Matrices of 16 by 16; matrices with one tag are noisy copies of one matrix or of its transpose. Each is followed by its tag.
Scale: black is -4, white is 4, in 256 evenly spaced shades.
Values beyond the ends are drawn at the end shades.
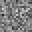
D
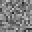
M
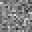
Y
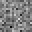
Y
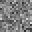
M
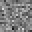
D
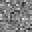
M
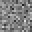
Y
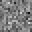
D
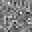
D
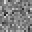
M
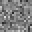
M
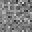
Y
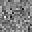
M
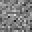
Y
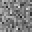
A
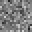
M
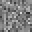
D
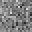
A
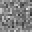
A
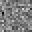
D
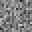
Y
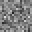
M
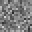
M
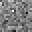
A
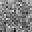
A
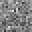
A
